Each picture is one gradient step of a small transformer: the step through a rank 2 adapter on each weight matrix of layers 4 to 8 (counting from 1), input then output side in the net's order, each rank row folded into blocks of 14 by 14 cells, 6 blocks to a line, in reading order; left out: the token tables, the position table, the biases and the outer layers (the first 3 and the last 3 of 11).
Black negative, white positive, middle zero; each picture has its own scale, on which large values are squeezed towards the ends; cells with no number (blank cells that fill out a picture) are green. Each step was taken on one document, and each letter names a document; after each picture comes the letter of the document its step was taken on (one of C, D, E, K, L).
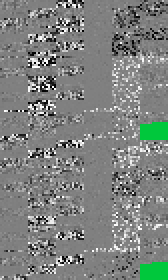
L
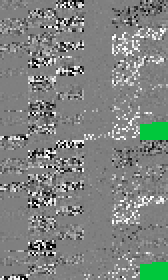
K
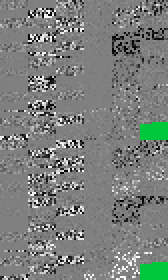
L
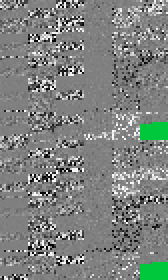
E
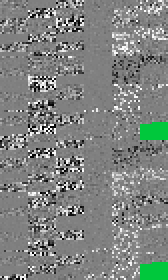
E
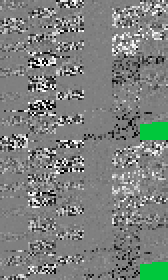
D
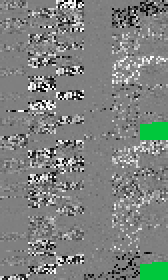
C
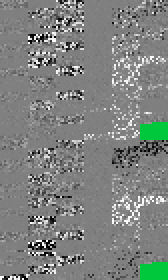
K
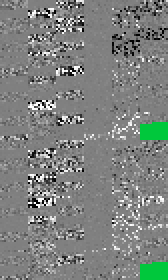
K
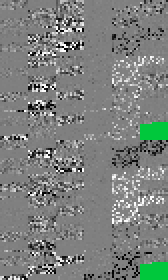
K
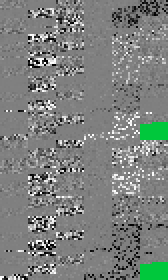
C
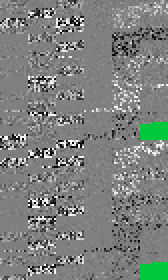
E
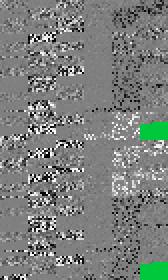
E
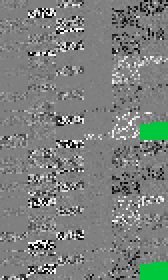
D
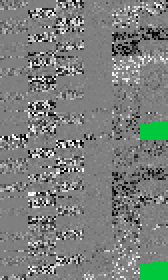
L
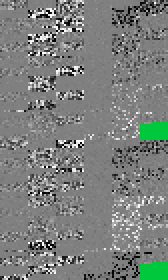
K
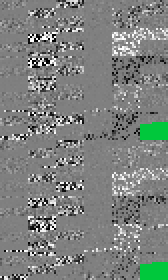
E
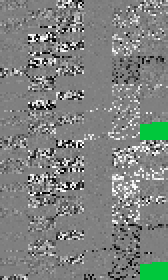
C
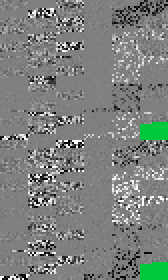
D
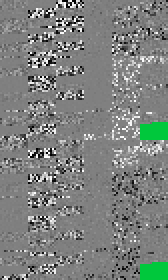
L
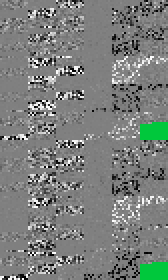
D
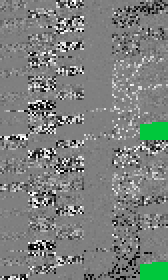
D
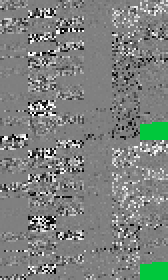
L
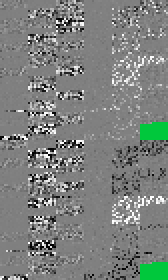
K
